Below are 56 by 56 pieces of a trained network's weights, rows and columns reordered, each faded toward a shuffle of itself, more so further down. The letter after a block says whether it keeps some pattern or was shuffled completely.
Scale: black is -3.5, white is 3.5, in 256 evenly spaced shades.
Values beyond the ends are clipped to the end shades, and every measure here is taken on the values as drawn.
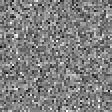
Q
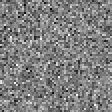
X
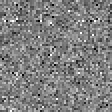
Q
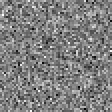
Q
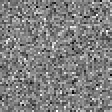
Q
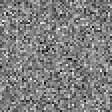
Q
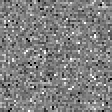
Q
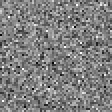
X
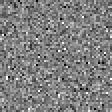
X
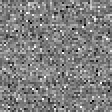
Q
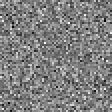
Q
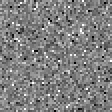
X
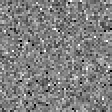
X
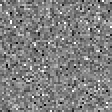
X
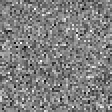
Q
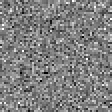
X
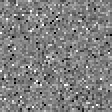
X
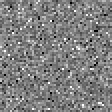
X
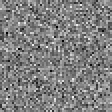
Q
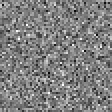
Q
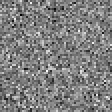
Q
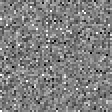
X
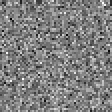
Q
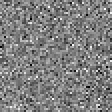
Q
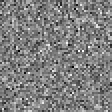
X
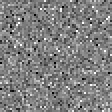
X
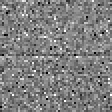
Q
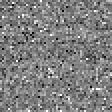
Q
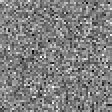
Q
